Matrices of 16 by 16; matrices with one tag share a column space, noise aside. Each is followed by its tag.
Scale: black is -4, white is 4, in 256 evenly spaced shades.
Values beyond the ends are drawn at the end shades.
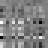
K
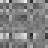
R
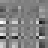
K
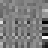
K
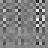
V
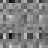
R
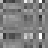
R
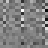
V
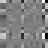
R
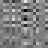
V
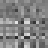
K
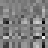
K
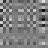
V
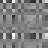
R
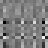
K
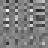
V
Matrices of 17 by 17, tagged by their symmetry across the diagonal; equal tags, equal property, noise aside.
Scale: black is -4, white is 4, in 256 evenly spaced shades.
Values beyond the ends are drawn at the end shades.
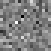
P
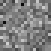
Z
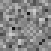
Z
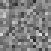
P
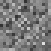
Z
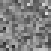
P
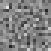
Z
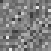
Z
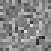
Z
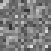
Z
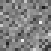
Z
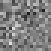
P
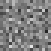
P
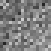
Z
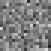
P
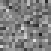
P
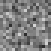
P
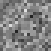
Z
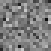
Z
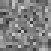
P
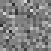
P
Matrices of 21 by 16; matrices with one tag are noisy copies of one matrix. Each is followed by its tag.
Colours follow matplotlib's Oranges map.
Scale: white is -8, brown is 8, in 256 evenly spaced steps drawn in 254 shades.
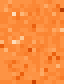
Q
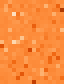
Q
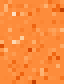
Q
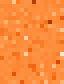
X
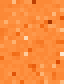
X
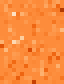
Q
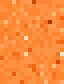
X
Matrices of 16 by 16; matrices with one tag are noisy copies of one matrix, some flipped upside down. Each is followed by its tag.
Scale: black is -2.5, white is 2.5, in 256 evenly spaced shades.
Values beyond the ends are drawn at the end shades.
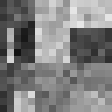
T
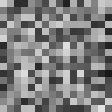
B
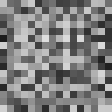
B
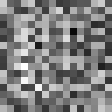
B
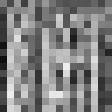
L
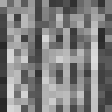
L
